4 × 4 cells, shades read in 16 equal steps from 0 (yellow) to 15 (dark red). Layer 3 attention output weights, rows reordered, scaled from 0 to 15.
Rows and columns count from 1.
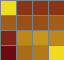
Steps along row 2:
up same down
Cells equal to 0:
2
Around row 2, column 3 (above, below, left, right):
12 5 10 9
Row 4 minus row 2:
6 -2 -3 -9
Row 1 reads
0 12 12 12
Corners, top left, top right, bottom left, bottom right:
0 12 15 0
